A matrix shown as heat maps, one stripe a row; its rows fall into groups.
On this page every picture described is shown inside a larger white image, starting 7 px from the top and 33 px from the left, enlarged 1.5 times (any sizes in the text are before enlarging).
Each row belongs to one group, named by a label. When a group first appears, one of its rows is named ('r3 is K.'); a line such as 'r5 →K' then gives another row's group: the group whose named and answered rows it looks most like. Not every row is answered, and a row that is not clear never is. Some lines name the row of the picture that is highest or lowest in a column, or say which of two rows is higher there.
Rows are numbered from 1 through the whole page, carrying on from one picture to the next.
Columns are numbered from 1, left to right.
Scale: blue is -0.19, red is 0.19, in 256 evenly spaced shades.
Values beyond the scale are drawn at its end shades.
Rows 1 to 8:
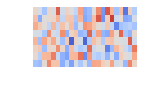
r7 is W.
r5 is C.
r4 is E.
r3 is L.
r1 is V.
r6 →E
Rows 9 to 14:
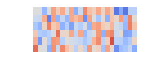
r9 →L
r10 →W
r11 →C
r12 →V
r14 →L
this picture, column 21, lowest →9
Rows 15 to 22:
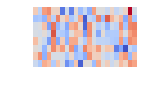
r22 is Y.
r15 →C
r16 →V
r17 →W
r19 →W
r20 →L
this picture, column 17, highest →16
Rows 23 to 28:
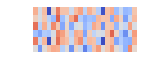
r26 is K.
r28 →C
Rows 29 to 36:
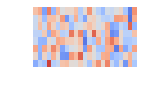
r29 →E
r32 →W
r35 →W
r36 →V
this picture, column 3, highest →34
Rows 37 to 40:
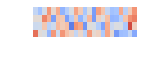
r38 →Y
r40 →L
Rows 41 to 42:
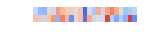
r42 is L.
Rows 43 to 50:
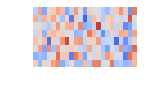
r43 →E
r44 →C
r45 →V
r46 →E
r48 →E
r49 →K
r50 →C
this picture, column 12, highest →50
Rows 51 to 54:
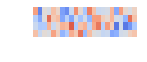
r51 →W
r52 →C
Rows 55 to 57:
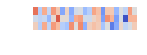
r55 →C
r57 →W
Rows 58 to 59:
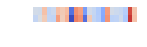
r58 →K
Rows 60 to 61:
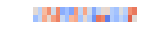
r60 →Y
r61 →Y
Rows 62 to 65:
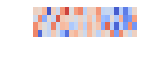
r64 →L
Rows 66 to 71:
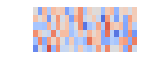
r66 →W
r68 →V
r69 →L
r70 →E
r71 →V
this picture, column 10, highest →67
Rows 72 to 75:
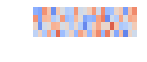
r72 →Y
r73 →Y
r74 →C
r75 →V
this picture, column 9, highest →75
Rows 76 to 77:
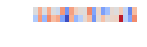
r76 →E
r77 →E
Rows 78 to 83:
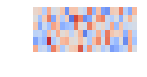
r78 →E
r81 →V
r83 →W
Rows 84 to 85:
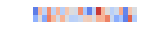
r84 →V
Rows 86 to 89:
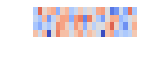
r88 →K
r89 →K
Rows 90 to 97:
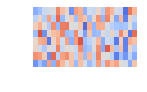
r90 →K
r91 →V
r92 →L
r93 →E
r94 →K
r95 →V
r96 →L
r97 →V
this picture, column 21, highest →93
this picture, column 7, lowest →91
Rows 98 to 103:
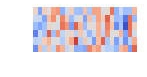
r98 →C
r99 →L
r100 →K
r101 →V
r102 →Y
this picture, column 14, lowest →102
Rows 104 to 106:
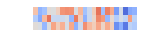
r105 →Y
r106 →L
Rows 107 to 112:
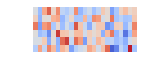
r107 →Y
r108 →C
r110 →K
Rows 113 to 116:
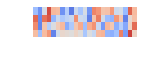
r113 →C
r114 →Y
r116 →Y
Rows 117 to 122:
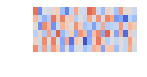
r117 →W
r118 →L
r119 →Y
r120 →V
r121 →C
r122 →C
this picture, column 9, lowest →121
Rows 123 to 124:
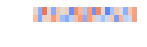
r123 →Y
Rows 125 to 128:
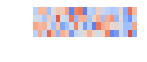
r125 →K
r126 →V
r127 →Y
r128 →L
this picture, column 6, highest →126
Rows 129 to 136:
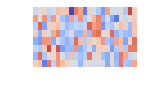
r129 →K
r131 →E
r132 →C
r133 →Y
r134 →Y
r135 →E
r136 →E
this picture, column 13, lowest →132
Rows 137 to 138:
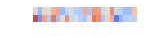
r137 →C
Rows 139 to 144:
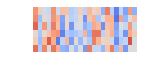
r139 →L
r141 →C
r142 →C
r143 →C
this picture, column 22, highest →143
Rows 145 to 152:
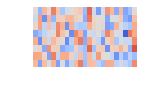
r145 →W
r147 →E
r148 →K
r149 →W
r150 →E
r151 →L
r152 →W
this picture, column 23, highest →150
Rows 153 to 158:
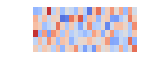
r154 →W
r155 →E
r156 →C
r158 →Y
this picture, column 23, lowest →157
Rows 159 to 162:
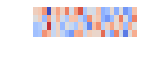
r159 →K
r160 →E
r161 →V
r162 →Y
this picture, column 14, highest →161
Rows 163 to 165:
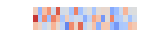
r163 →Y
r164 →C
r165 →W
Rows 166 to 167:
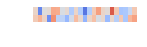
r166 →C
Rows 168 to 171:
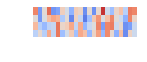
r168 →Y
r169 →C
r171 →V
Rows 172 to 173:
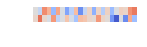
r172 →Y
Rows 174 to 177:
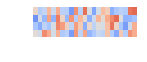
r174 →Y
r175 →V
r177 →Y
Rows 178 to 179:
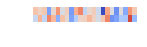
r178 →K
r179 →L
